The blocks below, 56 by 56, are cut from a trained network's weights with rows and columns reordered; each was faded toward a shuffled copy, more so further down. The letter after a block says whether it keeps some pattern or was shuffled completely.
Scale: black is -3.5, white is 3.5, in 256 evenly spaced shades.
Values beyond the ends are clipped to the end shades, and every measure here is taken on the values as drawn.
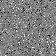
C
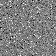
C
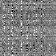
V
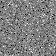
C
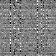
V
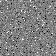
C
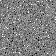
C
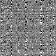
V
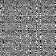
V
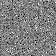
C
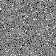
C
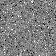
C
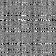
V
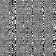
V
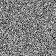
C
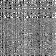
V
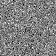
C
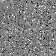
C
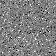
C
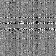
V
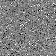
C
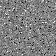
C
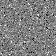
C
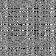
V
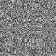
V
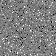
C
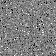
C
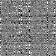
V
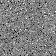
C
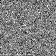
C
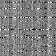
V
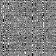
V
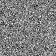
C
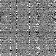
V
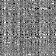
V
